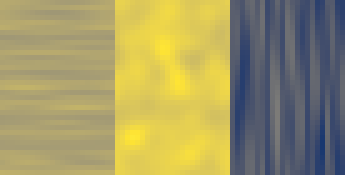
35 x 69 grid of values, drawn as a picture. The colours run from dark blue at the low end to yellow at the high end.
It is made of 1 by 3 panels. Panel 1,1: high, streaked across, faint in contrast. Panel 1,2: very high, blotchy, faint in contrast. Panel 1,3: low, streaked downward.
